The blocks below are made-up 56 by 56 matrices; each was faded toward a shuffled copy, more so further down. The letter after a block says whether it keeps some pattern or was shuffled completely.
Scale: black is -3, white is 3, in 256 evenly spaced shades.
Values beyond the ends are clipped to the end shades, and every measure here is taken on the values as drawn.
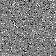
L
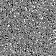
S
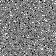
S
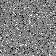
S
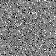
L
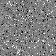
L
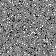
S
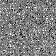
L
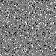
L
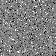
S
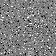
L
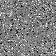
L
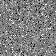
L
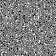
L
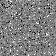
S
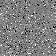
L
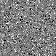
S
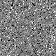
L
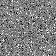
S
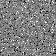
S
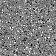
S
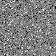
L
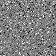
S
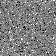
S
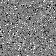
S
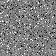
S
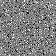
L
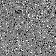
L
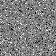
L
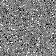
L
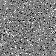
S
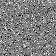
S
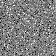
S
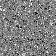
L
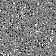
L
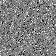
S
